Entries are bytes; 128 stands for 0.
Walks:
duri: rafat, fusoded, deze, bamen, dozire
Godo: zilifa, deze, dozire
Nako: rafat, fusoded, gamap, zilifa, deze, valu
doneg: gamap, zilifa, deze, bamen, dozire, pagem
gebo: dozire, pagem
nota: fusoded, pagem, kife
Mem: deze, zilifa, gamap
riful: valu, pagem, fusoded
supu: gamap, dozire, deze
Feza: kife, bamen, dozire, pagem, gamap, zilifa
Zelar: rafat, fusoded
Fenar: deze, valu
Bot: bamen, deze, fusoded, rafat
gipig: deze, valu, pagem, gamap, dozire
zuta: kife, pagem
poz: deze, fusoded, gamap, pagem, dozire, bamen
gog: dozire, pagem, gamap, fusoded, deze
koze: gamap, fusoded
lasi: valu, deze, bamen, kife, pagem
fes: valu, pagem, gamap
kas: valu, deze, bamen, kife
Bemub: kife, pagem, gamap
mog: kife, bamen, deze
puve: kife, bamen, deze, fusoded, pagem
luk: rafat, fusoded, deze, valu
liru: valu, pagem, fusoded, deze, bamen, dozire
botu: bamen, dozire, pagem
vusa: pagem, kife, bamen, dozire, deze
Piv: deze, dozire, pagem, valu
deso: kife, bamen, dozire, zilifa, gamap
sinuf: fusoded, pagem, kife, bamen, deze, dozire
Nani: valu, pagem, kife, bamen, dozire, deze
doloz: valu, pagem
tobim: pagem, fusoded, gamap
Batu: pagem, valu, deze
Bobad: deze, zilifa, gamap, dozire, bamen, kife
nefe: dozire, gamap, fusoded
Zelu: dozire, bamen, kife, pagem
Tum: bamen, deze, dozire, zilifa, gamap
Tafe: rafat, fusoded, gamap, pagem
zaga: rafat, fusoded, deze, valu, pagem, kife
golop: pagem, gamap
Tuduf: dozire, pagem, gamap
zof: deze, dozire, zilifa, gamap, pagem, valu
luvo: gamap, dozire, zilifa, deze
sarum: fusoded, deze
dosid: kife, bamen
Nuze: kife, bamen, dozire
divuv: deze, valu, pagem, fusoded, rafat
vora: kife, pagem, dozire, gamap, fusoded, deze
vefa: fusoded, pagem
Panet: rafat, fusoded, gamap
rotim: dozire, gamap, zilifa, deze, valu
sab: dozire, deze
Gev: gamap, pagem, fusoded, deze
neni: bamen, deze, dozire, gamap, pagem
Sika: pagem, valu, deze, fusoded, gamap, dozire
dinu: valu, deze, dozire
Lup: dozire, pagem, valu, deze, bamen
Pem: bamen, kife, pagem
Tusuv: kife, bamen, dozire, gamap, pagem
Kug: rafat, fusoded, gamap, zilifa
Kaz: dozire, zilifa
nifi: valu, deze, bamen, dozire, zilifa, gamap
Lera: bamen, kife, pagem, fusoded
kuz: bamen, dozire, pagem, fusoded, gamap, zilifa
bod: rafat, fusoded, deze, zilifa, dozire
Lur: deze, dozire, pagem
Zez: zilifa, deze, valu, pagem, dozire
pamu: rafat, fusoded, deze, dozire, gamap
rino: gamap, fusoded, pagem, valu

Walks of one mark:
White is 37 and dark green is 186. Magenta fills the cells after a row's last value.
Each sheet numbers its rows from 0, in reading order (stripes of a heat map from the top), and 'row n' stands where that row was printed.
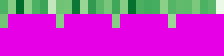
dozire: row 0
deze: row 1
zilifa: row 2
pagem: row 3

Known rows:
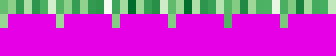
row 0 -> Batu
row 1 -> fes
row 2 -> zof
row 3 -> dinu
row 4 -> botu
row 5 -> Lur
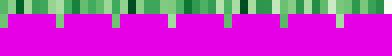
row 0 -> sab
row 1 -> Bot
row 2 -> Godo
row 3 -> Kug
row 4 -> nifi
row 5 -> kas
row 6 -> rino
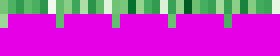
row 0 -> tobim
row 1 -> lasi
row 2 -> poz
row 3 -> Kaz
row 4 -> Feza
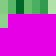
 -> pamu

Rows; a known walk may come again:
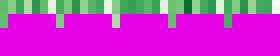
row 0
lasi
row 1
gebo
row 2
Tafe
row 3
poz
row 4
Tusuv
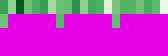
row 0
Kaz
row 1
sinuf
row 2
Lera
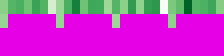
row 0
zaga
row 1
sarum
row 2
fes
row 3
bod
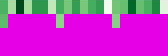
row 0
nifi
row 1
golop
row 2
nefe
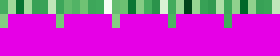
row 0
Zez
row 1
Bemub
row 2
gog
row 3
Tum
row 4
Bobad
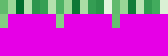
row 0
dinu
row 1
gipig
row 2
Lup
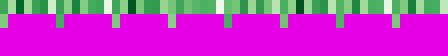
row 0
zof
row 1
Feza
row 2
Mem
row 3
nota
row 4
mog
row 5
supu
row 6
botu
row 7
Lur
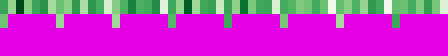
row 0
luvo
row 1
Batu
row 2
koze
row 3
doneg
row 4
deso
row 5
zuta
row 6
doloz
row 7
dosid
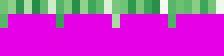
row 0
kas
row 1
Nuze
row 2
rino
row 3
Pem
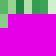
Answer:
Piv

